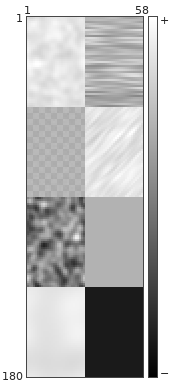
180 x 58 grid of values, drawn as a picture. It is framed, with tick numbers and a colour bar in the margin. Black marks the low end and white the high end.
It is made of 4 by 2 panels. Panel 1,1: very high, blotchy, faint in contrast. Panel 1,2: high, streaked across. Panel 2,1: high, checkered, faint in contrast. Panel 2,2: very high, slanting up to the right, faint in contrast. Panel 3,1: middling, blotchy, strong in contrast. Panel 3,2: high, flat. Panel 4,1: very high, smooth, faint in contrast. Panel 4,2: very low, flat.
